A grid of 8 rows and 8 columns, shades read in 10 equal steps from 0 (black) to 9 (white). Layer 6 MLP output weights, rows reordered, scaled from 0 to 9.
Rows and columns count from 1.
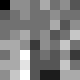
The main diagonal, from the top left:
0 4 4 4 5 3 7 6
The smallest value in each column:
0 4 4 2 1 1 3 2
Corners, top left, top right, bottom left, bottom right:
0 3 5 6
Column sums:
32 43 51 27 32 29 41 35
